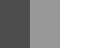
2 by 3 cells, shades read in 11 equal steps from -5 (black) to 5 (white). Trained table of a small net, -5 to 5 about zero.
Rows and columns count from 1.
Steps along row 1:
up up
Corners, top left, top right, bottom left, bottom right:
-2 5 -2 5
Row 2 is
-2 1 5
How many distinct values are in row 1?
3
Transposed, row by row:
-2 -2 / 1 1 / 5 5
